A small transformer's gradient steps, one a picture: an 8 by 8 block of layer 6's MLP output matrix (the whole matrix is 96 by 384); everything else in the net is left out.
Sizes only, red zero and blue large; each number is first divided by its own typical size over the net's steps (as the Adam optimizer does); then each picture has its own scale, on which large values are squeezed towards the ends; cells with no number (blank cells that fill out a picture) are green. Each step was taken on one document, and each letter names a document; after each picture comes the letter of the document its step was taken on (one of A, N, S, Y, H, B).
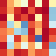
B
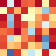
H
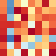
H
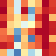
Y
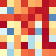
B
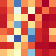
Y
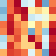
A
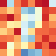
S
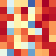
B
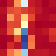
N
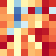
S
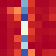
N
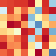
B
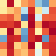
A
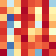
B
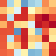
H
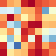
S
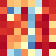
Y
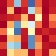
Y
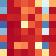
A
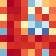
A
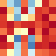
Y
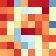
S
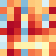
A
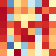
H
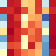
A
